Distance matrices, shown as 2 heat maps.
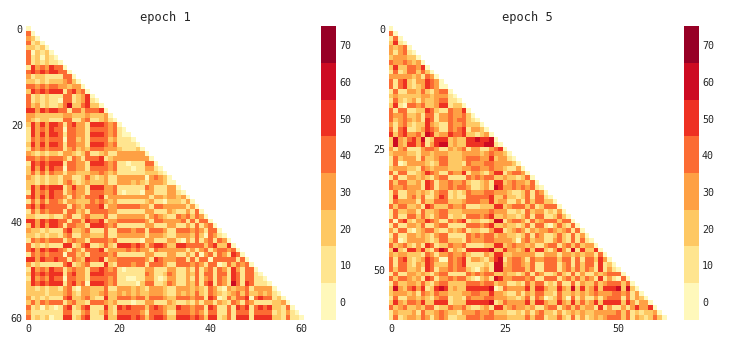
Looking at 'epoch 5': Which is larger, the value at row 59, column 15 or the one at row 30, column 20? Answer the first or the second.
the second
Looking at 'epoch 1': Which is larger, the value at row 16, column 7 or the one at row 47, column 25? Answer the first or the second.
the first
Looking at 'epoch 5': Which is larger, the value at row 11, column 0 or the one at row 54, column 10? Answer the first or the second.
the second
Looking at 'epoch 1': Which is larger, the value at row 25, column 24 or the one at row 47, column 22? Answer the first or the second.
the first
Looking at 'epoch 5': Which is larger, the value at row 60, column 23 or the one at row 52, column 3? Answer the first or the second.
the second
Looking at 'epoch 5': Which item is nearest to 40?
1
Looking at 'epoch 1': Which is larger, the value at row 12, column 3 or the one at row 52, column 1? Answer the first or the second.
the second
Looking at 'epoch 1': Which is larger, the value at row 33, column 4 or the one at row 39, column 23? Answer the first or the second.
the first
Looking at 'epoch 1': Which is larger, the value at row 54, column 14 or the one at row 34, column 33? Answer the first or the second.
the first
